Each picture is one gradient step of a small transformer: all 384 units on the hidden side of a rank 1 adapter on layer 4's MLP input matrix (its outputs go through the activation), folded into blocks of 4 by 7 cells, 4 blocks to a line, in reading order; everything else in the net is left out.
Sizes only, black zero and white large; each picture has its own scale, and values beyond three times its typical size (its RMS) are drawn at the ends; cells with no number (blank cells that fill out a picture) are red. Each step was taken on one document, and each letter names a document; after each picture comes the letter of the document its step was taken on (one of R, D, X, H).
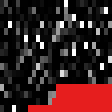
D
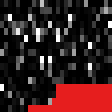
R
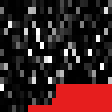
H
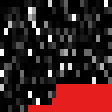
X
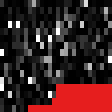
H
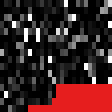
R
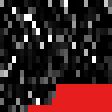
X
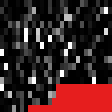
H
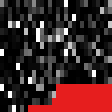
H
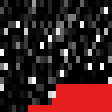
H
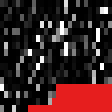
D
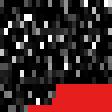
X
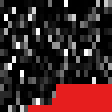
X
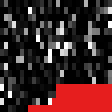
R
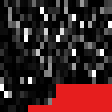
R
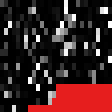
D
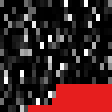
X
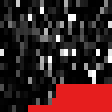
R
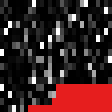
H
